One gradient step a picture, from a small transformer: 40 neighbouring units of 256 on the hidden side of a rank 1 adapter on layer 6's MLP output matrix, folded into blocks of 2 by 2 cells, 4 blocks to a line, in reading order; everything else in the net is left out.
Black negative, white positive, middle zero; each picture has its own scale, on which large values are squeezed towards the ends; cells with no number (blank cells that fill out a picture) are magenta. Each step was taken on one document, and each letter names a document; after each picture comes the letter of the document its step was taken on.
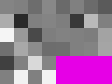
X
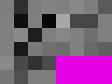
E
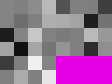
X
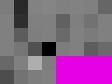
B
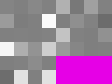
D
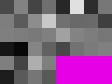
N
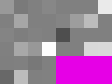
B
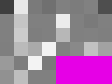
B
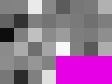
X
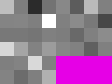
D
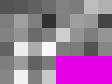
N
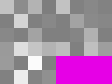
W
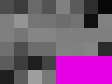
E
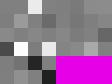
D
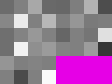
X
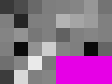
B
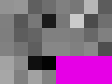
E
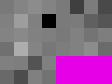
N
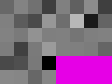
E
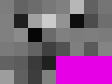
E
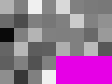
W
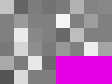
B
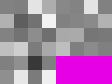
D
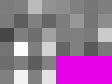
X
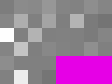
X
